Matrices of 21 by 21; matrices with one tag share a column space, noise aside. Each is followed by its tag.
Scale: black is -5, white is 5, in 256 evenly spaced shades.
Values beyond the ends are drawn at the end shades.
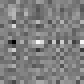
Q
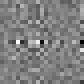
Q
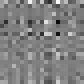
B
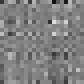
B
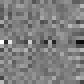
Q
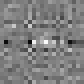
Q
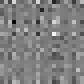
B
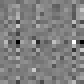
Q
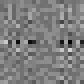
Q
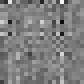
B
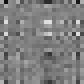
B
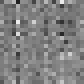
B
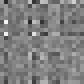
B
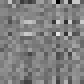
B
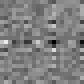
Q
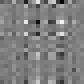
B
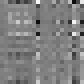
B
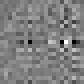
Q
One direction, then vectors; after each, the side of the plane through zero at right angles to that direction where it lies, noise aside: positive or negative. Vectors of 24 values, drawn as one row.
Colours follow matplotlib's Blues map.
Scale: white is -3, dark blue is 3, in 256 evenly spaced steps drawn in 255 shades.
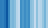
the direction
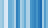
negative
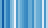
positive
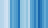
negative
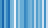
positive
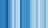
positive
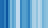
positive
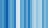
positive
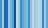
positive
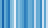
positive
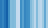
positive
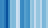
positive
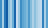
positive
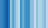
positive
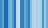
positive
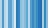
negative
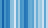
positive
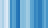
negative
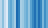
negative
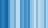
positive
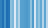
positive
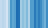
negative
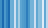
positive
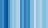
positive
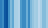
positive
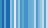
positive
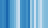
positive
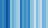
positive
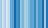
negative
